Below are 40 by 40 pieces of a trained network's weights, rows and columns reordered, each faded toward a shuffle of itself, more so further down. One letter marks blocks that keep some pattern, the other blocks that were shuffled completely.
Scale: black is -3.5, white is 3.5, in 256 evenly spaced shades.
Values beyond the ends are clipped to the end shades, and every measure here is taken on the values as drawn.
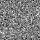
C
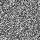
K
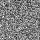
K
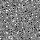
K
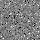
K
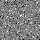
C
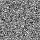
K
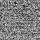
C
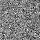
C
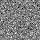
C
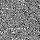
C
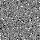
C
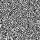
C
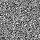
K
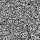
K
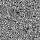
K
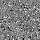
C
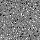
K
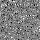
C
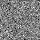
K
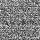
C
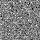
K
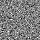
K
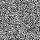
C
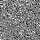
C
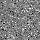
K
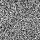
K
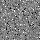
K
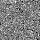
K
